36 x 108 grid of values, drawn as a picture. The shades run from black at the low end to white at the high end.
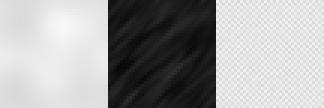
It is made of 1 by 3 panels. Panel 1,1: very high, smooth, faint in contrast. Panel 1,2: very low, slanting up to the right, faint in contrast. Panel 1,3: very high, checkered, faint in contrast.
